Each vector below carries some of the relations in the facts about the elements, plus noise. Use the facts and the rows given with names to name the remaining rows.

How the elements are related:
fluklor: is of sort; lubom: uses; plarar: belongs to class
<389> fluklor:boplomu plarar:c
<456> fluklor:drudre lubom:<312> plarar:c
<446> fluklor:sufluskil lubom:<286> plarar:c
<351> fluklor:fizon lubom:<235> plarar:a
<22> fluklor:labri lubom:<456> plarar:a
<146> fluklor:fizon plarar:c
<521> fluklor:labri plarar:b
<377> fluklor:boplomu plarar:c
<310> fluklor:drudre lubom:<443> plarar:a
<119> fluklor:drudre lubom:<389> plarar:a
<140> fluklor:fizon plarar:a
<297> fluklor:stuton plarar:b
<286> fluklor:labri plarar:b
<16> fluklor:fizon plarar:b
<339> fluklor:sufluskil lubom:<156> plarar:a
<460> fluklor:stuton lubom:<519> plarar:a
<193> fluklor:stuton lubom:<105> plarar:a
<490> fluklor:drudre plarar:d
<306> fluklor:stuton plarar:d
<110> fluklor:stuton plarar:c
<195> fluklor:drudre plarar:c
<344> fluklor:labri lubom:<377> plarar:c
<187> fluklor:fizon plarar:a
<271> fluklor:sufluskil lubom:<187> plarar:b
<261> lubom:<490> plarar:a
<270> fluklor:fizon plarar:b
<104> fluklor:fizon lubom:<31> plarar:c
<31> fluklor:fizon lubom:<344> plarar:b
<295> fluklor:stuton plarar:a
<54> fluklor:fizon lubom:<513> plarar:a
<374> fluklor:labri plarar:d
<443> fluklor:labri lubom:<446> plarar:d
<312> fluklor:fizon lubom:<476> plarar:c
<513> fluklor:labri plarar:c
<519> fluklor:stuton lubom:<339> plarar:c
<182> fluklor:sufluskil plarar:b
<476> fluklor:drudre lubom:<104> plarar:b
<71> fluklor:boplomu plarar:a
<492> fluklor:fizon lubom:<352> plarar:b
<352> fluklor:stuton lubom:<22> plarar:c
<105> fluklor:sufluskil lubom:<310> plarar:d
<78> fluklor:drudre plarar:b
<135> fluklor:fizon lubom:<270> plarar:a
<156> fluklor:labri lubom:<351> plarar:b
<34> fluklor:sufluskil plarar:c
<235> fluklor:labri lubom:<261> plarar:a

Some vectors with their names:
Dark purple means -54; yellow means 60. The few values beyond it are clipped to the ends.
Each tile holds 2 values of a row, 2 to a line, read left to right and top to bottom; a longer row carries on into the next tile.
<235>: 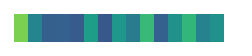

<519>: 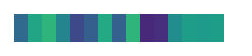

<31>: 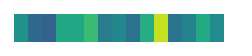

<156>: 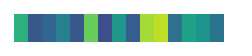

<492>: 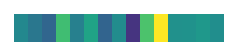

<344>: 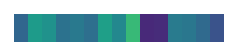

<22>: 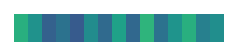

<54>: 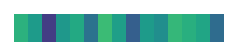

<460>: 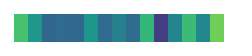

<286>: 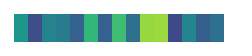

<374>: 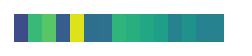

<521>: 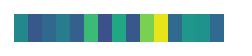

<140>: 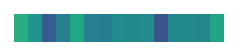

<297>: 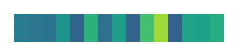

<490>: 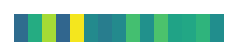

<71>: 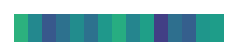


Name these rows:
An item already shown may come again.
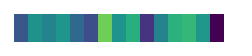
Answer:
<513>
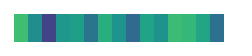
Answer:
<54>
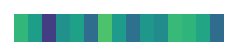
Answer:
<54>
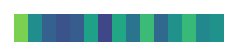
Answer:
<235>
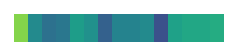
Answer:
<351>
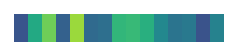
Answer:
<443>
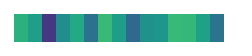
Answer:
<54>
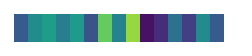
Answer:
<377>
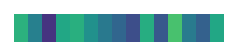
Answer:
<135>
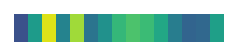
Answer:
<105>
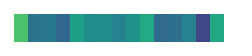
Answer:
<310>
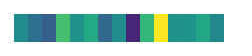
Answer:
<492>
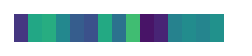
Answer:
<110>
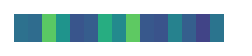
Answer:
<446>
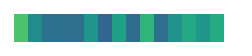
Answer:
<261>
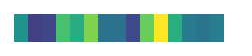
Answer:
<270>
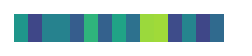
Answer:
<286>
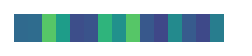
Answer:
<446>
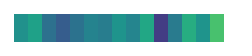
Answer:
<295>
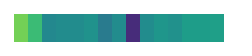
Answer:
<119>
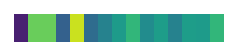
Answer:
<306>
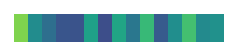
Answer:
<235>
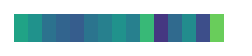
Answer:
<193>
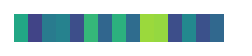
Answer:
<286>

